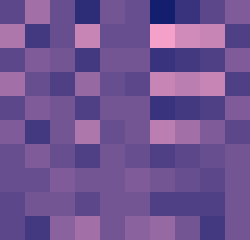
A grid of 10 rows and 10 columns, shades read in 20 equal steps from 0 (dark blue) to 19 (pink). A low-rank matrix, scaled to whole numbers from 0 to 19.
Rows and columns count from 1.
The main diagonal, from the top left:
6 4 8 11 8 8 5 7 5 8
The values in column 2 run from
4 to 12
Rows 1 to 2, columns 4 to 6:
2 8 7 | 15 7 7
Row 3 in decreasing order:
9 9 8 8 8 6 5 4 4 3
